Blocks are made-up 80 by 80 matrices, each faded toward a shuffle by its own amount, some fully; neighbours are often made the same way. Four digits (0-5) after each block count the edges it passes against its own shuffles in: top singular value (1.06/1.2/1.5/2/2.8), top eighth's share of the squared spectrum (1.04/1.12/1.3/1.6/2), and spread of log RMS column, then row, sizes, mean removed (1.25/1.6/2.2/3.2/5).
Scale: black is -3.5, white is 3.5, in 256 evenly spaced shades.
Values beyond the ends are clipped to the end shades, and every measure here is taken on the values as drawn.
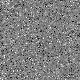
1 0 0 0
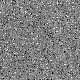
0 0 0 0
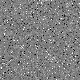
2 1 0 0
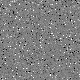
0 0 0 0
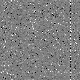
3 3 1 0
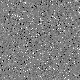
2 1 0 0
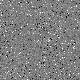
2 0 0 0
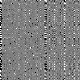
5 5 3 2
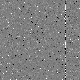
4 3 1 0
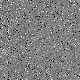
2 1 0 0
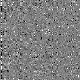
4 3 2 1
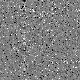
3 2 1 0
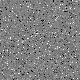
0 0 0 0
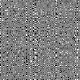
4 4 3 2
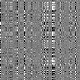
5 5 4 3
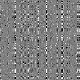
5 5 4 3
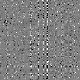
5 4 3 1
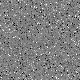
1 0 0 0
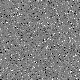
0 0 0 0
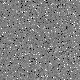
1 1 0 0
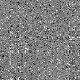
4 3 2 1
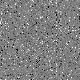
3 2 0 0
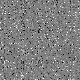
3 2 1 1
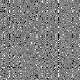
4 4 3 2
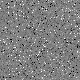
0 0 0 0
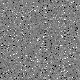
3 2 1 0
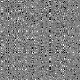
4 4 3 2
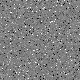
0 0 0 0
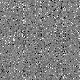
3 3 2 1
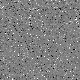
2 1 0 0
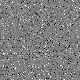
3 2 0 1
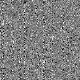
2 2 3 0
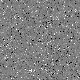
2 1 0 0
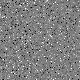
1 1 0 0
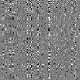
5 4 3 2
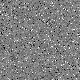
0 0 0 0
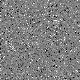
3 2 1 0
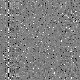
4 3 2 0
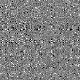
4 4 2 2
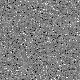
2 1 0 0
